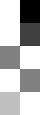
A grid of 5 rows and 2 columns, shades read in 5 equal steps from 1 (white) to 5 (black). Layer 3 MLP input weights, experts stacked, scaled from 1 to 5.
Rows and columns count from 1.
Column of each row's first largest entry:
2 2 1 2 1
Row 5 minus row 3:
-1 0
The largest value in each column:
3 5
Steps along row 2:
up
